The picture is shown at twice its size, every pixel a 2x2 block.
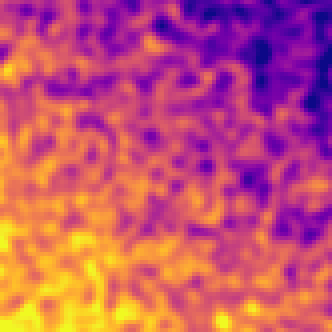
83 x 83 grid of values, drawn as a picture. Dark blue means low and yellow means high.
The ninth with the highest average is the bottom left. There are no lone odd cells. There is an overall slope up to the bottom left. Overall the values sit about 50% of the way up the scale.
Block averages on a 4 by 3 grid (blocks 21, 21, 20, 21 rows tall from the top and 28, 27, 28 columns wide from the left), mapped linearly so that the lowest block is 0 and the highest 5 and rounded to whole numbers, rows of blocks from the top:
210
321
432
543
